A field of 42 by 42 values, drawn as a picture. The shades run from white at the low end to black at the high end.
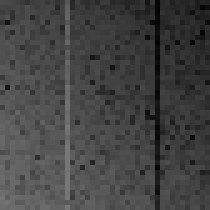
Ninth with the lowest average: bottom left. Odd lines: columns 14 and 32. Ninth with the highest average: top right. Stripes: none. Slope: up to the top right.
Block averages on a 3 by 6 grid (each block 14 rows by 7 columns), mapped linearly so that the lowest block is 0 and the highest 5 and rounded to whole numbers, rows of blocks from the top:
223455
112344
001233
